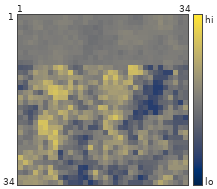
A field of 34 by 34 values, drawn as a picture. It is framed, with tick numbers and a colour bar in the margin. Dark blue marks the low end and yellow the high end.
Seam: horizontal, 30% of the way down, the top part calmer. Mirror symmetry: none. Odd rows or columns: none. Average level on the scale: 50%. Grain: blotchy. Ninth with the lowest average: middle right.
